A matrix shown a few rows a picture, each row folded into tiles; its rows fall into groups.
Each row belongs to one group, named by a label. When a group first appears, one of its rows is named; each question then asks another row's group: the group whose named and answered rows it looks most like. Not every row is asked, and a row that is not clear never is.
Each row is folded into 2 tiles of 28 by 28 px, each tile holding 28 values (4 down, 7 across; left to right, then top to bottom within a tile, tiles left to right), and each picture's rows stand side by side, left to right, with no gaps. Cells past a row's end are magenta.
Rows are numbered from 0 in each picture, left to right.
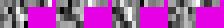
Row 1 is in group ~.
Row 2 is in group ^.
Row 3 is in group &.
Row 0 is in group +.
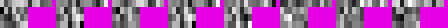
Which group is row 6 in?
&
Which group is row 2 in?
&
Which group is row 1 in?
+
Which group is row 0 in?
^
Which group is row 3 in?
+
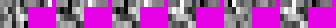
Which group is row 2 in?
~
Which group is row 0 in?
+
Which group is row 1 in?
~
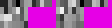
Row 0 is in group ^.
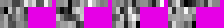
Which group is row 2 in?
+
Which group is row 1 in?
~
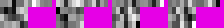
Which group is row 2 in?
+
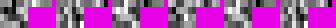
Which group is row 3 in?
&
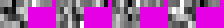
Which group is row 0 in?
~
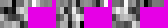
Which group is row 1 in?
+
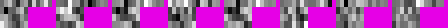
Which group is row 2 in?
~
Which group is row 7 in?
&
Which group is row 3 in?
^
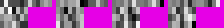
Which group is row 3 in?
+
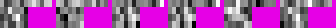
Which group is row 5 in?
&
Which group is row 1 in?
^
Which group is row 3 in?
+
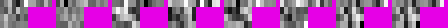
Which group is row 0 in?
&
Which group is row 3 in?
^
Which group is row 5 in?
^
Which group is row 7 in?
+
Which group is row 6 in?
+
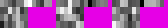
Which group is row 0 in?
&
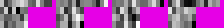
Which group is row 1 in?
+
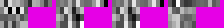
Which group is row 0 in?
^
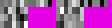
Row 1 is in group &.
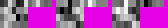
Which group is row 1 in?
~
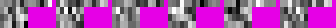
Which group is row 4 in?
~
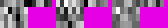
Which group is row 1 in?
^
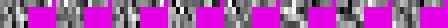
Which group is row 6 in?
~
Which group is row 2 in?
+
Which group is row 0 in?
+
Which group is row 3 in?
^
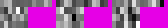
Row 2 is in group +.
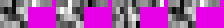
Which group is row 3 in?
~
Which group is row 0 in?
~
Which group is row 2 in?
+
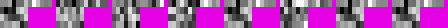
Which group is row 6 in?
~
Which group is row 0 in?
~
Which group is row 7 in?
~
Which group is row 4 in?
~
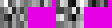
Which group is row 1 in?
&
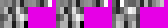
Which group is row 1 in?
+
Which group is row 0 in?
+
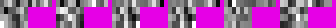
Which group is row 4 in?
^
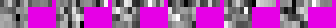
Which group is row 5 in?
~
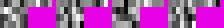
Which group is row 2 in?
~
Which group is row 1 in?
+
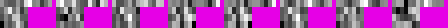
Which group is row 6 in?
&
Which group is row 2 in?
&
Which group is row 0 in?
&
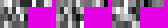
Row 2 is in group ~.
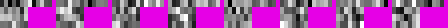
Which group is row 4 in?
^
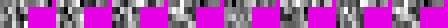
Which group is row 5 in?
^
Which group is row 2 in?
&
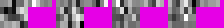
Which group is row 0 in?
~
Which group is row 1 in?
+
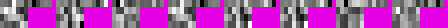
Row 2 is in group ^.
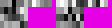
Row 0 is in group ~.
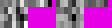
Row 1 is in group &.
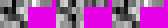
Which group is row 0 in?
~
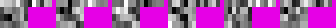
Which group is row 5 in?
&
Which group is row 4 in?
&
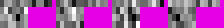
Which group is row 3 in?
^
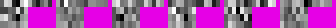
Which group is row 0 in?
&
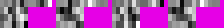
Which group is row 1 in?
~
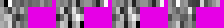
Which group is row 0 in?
^
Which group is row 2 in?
+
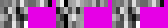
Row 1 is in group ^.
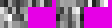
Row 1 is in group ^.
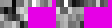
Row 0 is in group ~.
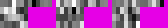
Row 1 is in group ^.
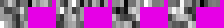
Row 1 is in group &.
